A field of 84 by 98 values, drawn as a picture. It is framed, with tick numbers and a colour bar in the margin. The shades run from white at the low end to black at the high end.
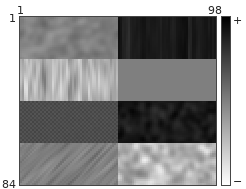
The table splits into 4 rows of 2 panels. Panel 1,1: middling, blotchy, faint in contrast. Panel 1,2: very high, streaked downward, faint in contrast. Panel 2,1: low, streaked downward. Panel 2,2: middling, flat. Panel 3,1: high, checkered, faint in contrast. Panel 3,2: very high, blotchy, faint in contrast. Panel 4,1: middling, slanting up to the right, faint in contrast. Panel 4,2: low, blotchy.
